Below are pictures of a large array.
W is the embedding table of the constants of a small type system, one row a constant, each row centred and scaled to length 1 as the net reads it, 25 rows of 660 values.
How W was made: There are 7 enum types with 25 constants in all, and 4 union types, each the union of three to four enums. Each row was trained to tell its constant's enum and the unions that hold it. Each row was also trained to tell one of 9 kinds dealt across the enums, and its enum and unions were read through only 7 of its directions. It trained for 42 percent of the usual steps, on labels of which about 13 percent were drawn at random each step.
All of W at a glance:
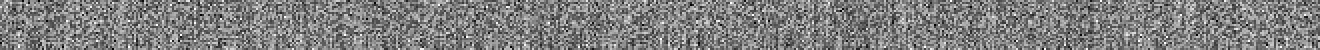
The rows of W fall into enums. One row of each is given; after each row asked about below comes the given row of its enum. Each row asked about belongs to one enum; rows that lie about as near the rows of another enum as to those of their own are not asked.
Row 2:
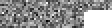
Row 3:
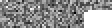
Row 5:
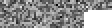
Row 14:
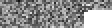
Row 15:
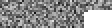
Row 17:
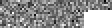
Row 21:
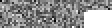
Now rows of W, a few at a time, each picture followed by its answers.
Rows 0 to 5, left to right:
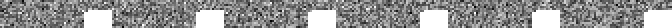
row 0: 5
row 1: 17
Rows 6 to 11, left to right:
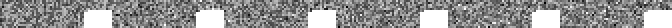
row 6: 14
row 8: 17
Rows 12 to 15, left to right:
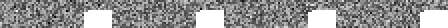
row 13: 5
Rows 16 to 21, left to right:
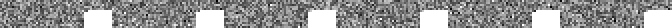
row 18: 14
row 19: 17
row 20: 15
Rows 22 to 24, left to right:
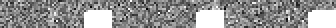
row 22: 3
